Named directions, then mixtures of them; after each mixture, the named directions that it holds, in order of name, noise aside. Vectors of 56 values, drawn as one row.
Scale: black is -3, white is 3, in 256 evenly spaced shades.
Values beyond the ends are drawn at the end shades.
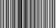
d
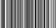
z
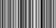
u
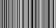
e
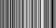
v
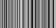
e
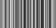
v, z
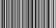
e, z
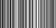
u, v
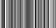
z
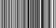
e, v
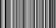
z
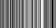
v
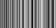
e, v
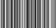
u, z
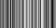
v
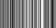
v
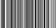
z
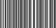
e, z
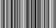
u, z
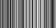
u, v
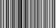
d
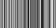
e, v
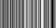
v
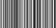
e, u
